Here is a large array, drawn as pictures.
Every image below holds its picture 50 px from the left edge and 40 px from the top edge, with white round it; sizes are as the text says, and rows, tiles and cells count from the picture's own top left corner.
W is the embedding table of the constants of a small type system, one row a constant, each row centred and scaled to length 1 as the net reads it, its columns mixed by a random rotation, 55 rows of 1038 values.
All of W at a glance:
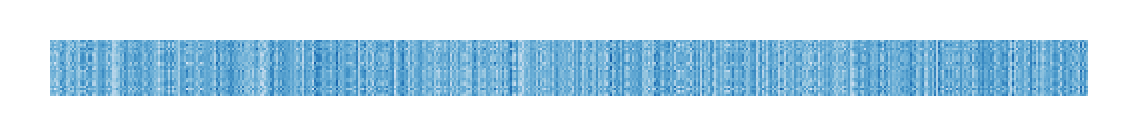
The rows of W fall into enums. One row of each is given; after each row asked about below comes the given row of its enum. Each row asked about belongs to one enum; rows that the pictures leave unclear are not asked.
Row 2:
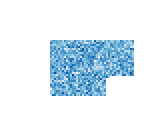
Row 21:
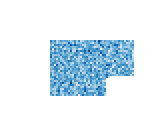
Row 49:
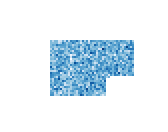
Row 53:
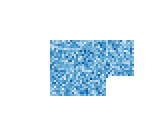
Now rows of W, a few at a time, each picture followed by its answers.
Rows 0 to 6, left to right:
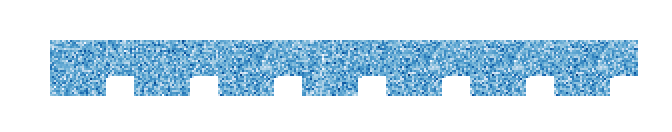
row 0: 53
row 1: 21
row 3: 49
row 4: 2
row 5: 2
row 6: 2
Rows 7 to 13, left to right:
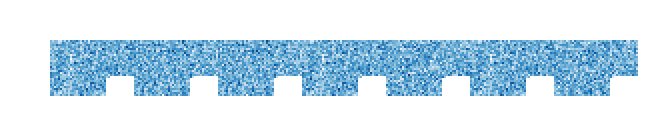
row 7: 49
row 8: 21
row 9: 21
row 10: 49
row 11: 2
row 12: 49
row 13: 53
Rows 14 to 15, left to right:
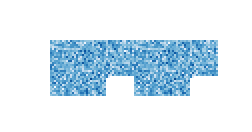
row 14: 53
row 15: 53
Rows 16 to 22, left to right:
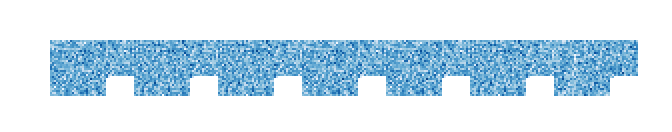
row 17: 21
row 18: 21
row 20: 53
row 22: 49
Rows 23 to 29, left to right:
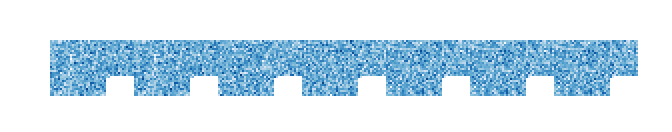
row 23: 49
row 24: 49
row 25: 2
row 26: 21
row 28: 53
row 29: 53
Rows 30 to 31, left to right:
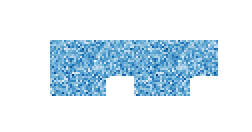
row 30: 2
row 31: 2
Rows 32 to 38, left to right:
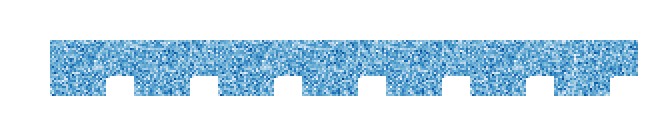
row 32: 2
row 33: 53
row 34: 2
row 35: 53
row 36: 53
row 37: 2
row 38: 49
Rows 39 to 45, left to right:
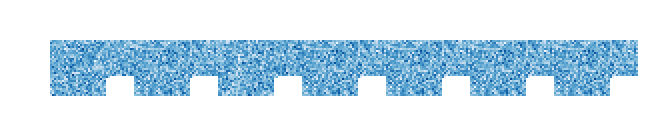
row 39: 2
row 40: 53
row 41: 49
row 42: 53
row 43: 53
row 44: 53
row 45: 53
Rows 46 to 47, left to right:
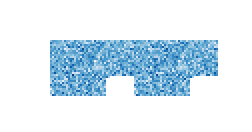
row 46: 2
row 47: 2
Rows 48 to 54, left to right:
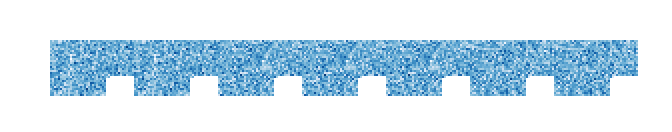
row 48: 49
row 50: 2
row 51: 2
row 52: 2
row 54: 53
